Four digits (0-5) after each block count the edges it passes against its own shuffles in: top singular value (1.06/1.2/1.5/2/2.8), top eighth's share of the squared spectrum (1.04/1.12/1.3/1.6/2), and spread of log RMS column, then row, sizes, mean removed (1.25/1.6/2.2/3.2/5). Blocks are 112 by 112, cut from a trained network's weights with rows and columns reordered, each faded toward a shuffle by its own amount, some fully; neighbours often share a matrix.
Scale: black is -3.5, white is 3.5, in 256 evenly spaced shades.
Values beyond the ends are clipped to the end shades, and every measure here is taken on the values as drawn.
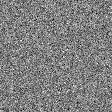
0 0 0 0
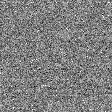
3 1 0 0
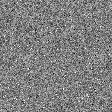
0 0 0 0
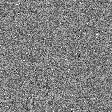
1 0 0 0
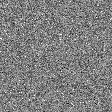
0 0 0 0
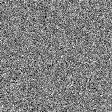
2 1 0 0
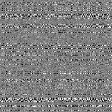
5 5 1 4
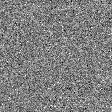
0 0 0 0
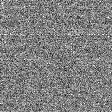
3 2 0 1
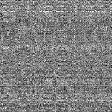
4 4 2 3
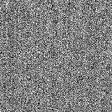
3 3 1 0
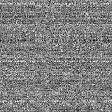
4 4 1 2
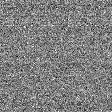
2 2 0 1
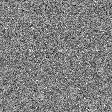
1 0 0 0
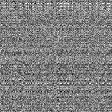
4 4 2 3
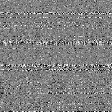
4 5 0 4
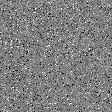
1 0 0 0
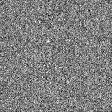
3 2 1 0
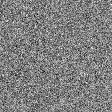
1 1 0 0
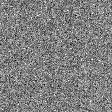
1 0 0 0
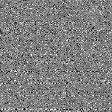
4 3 0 3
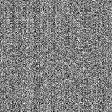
4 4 1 1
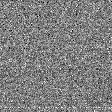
2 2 0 1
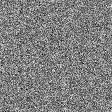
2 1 0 0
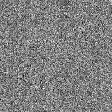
3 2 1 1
